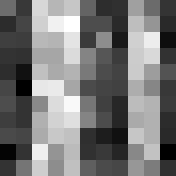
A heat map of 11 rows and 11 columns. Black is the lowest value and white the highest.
Ninth with the lowest average: bottom right. Slope: none. Stripes: upright, repeating 2 times. Grain: streaks running down.
